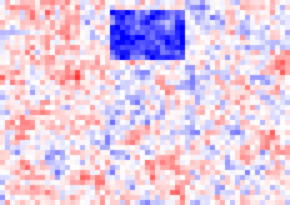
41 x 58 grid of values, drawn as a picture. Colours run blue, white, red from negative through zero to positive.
Overall the values sit about 50% of the way up the scale. The field is mottled with small blotches. The ninth with the lowest average is the top middle. An odd patch, lower than its surroundings, sits in the top middle.
